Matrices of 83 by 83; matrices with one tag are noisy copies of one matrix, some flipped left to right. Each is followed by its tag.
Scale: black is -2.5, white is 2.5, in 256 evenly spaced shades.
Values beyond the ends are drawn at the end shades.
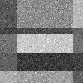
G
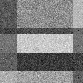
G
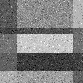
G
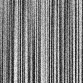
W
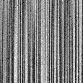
W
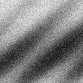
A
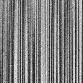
W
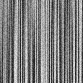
W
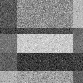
G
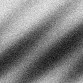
A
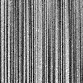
W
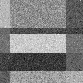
G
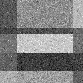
G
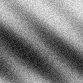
A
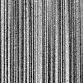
W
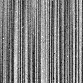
W
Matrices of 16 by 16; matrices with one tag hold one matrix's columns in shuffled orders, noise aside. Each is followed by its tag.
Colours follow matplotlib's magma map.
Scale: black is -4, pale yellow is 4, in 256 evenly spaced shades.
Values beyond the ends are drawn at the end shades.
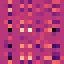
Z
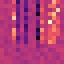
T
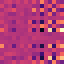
Z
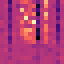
T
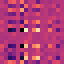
Z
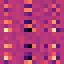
Z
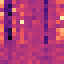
T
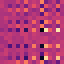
Z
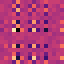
Z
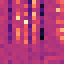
T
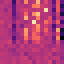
T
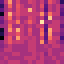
T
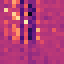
T
